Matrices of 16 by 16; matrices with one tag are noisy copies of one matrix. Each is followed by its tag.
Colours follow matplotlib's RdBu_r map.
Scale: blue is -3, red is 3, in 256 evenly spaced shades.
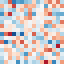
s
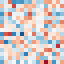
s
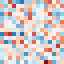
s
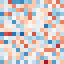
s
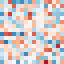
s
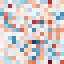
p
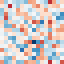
p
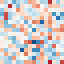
p
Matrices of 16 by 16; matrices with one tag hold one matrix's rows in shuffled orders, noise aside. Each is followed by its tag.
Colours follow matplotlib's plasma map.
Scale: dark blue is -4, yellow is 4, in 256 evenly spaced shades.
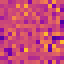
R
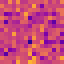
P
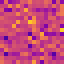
P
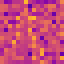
P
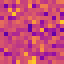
P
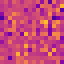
R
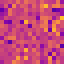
R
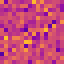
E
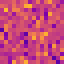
E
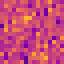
E
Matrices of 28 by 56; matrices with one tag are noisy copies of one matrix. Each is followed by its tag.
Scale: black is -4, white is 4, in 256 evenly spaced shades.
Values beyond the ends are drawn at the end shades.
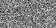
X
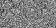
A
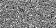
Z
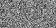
A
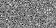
X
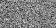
Z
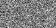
X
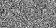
A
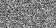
X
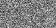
X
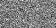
Z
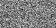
Z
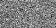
Z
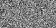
A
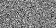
Z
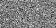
Z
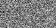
X
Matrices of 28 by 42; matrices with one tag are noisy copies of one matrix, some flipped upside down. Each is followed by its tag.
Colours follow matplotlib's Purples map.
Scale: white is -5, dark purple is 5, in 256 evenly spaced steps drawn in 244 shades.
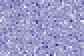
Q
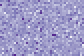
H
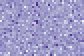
Q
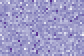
Q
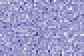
Q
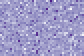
Q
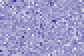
H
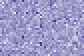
H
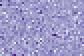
H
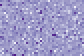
H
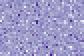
Q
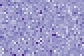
H
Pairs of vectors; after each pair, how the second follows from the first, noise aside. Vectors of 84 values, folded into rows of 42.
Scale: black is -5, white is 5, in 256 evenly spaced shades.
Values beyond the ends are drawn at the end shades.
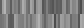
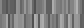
wrapped around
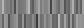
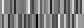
scaled up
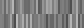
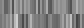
sign-scrambled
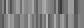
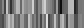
scaled up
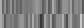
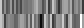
scaled up
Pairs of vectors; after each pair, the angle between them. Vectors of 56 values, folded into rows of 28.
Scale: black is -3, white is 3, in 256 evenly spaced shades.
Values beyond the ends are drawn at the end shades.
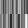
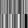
nearly opposite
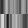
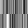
partly opposed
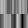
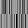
orthogonal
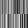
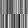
nearly opposite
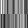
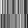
nearly parallel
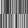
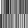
nearly parallel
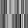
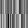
partly opposed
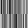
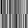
nearly parallel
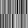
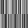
partly opposed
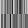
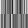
nearly parallel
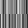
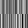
partly aligned
